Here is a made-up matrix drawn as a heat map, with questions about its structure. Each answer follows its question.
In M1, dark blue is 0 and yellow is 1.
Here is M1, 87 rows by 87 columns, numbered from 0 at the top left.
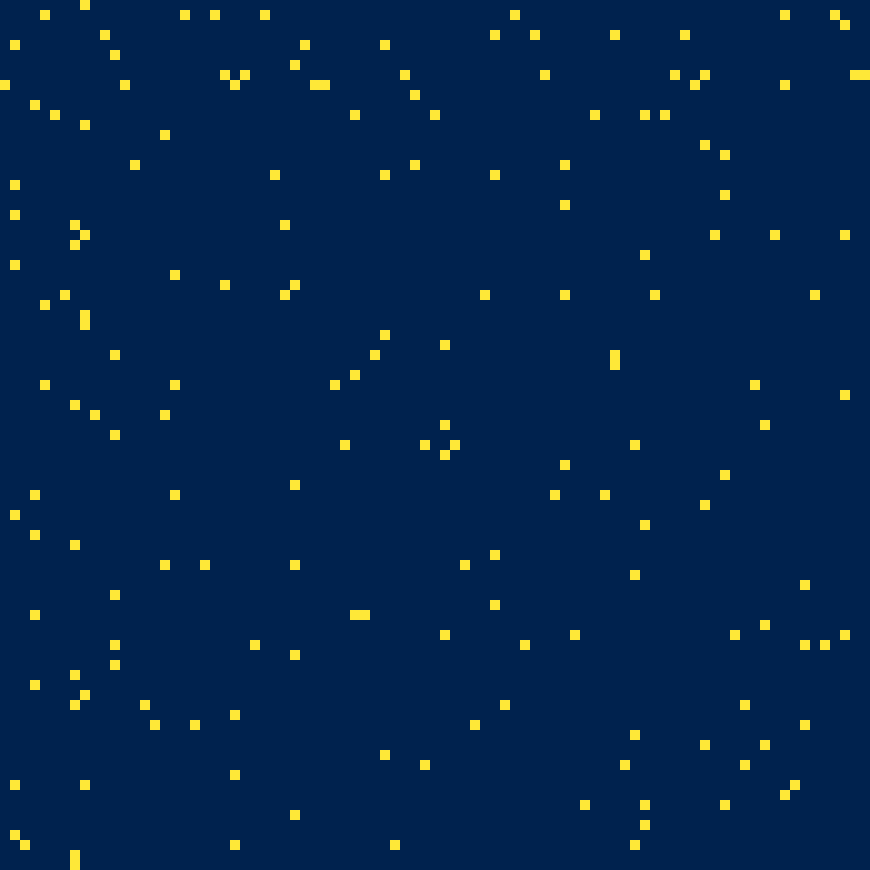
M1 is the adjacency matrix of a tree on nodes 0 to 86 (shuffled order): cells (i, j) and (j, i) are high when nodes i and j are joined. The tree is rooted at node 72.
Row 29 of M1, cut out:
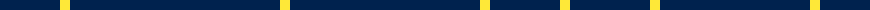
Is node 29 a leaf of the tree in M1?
no
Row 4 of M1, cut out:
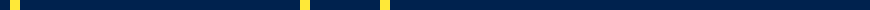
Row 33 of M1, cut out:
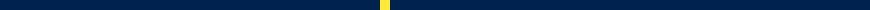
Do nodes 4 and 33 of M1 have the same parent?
yes
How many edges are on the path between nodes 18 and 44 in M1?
7
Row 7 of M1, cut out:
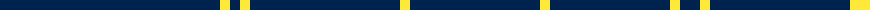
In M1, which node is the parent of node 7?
70
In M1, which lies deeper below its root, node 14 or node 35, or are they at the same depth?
node 14
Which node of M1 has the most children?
7
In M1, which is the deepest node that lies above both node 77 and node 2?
23
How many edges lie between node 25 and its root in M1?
3
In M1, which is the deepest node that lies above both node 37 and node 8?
35
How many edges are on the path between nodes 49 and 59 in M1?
5
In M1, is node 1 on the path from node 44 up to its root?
yes
